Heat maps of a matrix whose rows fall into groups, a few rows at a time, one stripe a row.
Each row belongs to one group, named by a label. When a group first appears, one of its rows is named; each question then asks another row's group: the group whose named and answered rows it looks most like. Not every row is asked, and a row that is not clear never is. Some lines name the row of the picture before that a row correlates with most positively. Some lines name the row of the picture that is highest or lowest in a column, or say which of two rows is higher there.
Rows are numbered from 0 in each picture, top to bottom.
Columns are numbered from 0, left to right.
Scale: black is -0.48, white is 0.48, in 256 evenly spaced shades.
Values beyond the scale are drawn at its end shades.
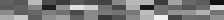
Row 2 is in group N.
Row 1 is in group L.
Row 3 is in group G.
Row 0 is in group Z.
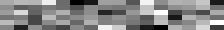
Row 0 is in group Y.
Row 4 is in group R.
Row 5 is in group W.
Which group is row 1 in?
N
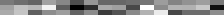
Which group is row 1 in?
Y
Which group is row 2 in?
G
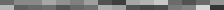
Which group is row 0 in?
G
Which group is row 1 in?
W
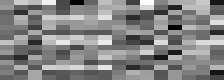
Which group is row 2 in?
W
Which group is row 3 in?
R
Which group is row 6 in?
Z
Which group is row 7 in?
R
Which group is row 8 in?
R
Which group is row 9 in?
N
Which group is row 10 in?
N
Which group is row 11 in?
W
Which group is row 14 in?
Z
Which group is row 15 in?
Z
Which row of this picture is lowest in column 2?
8
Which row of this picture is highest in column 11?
8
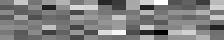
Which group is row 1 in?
L
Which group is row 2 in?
N
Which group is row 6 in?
W
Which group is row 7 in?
N
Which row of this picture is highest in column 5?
1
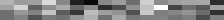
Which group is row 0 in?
Y
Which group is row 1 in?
G
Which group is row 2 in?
Y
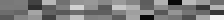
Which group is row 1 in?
L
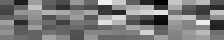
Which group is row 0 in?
W
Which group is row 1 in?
Z
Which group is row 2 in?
G
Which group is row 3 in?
W
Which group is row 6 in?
N
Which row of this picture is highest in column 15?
2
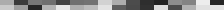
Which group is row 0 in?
W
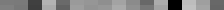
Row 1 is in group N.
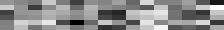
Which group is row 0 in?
Y
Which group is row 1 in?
R
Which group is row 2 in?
G
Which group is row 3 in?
G
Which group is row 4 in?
Y
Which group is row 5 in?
G
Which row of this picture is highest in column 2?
4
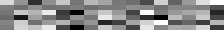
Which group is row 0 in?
R
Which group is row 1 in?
Z
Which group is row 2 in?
Y
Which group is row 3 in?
W
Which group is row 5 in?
Y
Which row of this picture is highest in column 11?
4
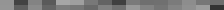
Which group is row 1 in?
Z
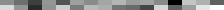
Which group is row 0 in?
N
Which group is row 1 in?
R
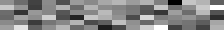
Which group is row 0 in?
N
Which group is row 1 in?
R
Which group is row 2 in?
W
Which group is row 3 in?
Y
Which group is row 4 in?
L
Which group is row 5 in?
G
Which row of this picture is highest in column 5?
4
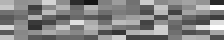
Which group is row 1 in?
R
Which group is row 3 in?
Z
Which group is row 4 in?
L
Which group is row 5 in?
R
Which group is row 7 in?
W
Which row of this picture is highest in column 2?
3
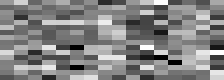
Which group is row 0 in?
G
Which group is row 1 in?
W
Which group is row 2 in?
N
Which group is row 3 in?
W
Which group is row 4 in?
R
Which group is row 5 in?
W
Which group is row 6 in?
W
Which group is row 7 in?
W
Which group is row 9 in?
Y
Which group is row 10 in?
R
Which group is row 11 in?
W
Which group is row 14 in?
R
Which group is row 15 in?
L
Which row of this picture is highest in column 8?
11
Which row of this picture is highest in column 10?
9
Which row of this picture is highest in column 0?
10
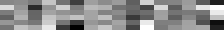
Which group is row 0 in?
Y
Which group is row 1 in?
R
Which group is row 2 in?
R
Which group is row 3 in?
R
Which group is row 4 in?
Y
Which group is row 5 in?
Y
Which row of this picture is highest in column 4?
1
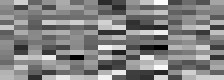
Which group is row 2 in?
G
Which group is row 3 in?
W
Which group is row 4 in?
R
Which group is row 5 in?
W
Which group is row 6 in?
G
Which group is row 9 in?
W
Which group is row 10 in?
L
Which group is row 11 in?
Y
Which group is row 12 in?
G
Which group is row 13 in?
G
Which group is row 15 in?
R
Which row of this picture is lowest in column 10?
9
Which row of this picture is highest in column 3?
11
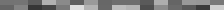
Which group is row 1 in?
L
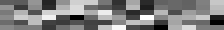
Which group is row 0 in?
L
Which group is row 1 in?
L
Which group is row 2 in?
R
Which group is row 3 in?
Y
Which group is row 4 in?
Z
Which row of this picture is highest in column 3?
3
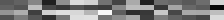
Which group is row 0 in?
L
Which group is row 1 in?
Z
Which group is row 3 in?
L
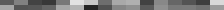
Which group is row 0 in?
L
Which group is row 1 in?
L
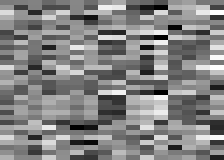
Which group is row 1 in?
W
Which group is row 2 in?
R
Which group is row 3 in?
Y
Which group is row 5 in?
N
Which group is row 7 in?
W
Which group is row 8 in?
G
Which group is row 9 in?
L
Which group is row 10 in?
G
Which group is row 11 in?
L
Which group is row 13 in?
R
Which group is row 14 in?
L
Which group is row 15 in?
G
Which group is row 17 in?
Z
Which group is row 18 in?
W
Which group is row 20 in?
G
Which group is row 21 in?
G
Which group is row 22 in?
G
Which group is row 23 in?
G
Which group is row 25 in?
Y
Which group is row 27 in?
R
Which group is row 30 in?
L
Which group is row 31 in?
Y
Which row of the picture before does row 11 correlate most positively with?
0
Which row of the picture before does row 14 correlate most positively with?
1
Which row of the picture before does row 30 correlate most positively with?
1
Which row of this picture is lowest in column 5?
25
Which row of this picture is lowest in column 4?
24
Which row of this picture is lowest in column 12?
5
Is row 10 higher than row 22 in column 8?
Yes
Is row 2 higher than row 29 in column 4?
Yes
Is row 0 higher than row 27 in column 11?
No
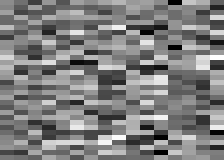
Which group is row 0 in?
N
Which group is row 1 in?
Z
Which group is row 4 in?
Z
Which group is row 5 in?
W
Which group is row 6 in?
L
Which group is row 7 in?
Z
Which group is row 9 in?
N
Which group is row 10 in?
L
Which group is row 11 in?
R
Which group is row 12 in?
Y
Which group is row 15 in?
G
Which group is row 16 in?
G
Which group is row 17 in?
L
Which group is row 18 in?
G
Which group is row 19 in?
L
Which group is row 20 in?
Y
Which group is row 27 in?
W
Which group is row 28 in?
R
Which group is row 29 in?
Y
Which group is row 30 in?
W
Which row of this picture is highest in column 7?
28
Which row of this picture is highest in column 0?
11
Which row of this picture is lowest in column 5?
12
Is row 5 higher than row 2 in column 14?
Yes
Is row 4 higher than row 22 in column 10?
Yes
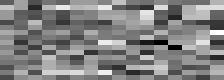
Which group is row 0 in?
L
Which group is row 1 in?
R
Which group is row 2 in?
N
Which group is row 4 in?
Z
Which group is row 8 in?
W
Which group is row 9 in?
N
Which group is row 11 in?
Y
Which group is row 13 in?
G
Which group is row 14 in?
R
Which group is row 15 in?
Z
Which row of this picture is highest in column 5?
14
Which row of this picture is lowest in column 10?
8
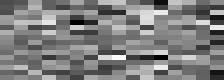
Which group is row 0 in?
W
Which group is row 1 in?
Z
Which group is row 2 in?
G
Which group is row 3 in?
Y
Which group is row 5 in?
L
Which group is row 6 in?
Y
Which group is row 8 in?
Z
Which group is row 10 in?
G
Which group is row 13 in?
G
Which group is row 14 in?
Z
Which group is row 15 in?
Y
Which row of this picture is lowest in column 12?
13
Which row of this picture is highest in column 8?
11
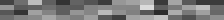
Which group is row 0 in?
Z
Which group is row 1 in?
N
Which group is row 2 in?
W
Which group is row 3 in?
G
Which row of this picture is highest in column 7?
2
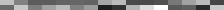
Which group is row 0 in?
W
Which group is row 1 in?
G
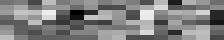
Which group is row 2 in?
Y
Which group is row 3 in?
Y
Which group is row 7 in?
W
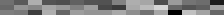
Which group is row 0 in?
Z
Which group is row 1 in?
G
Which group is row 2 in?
N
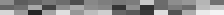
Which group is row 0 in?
N
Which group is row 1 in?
L
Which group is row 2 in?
R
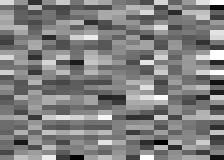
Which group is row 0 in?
R
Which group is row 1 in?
Z
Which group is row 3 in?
W
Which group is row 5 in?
G
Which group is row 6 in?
R
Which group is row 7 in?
L
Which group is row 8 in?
Z
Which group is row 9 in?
Z
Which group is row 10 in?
R
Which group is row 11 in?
R
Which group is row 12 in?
Y
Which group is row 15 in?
Z
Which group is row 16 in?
Z
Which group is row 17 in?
N
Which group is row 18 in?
Z
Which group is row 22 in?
W
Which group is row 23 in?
R
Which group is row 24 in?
Z
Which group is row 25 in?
Z
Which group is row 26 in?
R
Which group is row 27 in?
Z
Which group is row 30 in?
Z
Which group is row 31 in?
Y
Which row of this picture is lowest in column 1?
28
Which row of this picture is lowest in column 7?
19
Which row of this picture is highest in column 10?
31
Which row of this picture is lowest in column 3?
7
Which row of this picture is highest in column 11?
19
